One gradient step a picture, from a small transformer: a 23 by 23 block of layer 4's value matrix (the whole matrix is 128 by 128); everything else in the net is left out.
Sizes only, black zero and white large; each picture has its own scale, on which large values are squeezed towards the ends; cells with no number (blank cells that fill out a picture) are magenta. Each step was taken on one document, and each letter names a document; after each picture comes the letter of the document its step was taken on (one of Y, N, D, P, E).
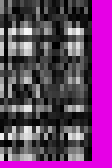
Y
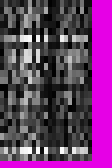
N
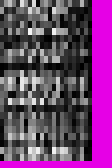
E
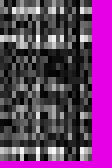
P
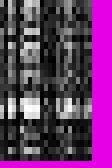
N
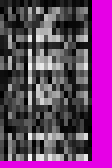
E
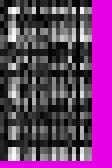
P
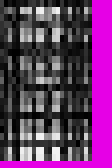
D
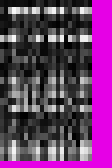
P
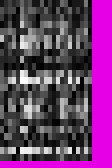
Y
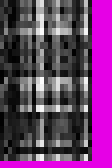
D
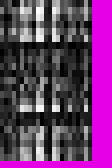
D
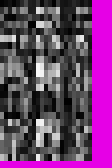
E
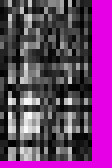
N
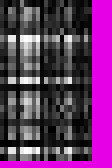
Y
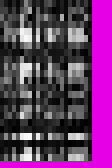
Y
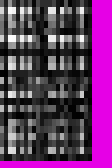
P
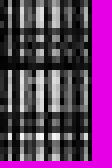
D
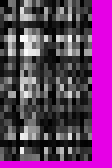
N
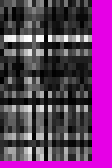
N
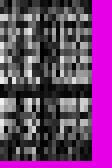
E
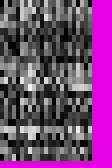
E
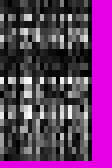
Y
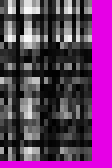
N
